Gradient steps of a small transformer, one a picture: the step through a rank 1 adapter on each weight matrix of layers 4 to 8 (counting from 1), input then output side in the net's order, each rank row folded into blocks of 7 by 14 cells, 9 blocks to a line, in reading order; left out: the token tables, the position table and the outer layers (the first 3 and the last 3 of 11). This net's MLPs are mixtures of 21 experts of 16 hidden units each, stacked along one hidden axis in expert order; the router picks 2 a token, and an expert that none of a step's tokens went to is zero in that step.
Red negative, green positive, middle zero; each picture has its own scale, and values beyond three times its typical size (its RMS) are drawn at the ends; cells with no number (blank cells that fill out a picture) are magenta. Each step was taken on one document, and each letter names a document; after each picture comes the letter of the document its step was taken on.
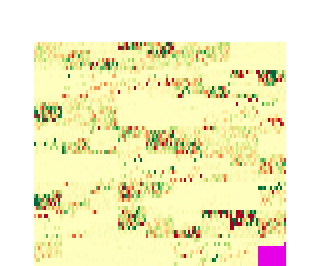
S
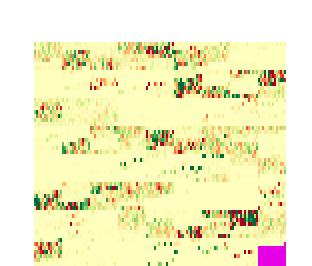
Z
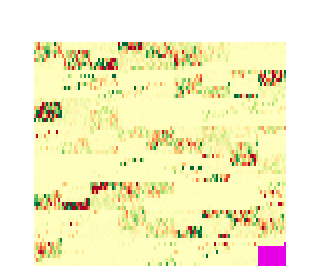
Z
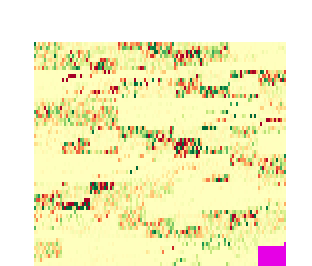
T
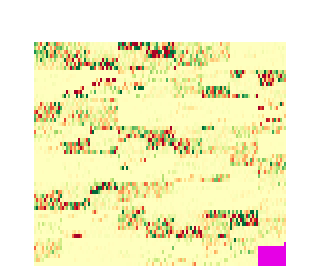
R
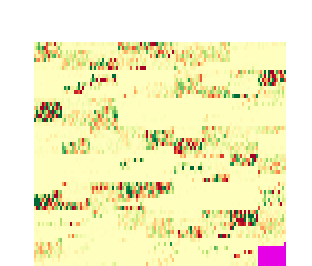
Z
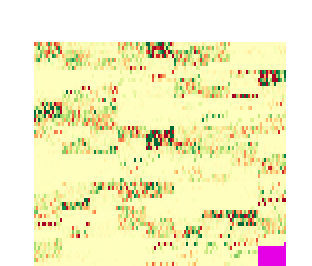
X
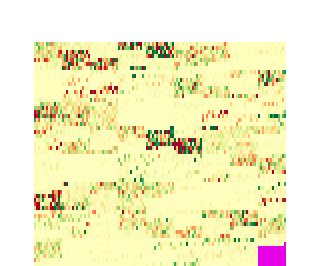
X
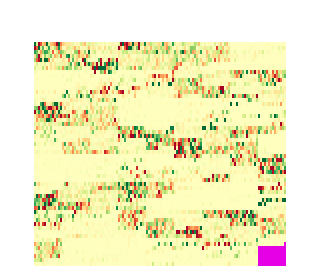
R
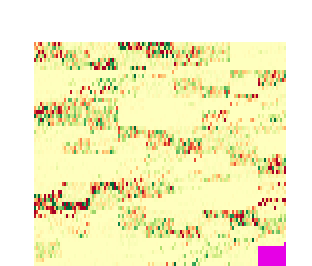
X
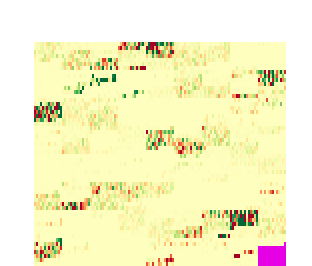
Z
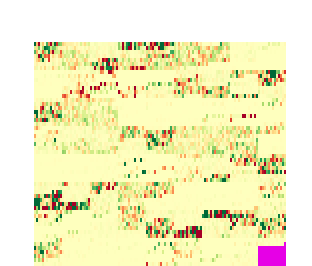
S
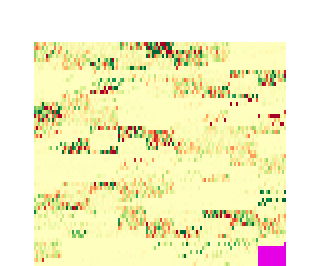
R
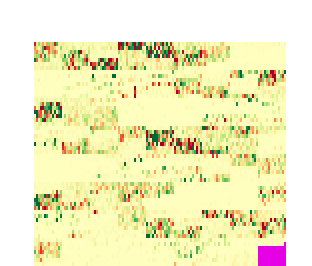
S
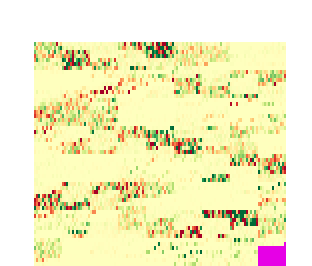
X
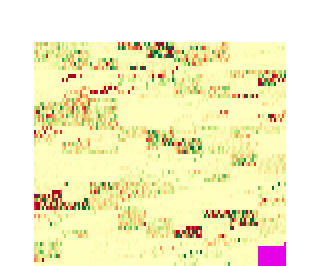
X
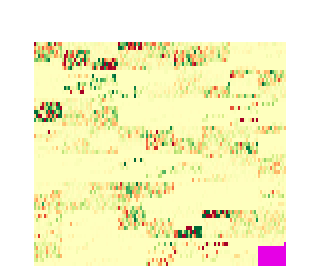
Z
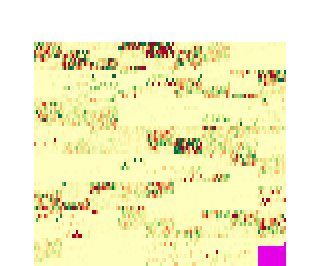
S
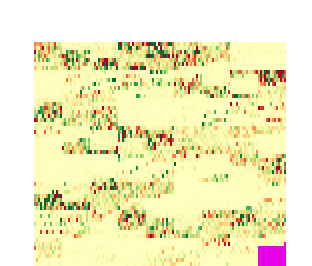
T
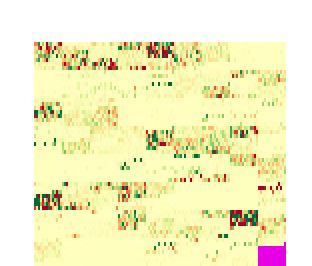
S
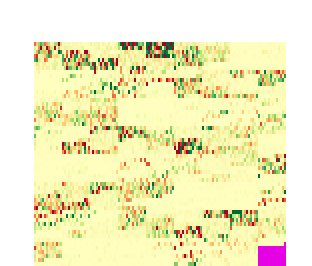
R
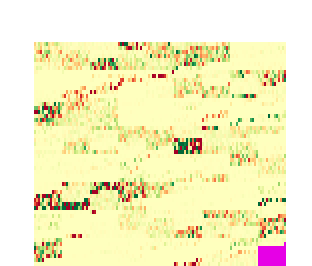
X
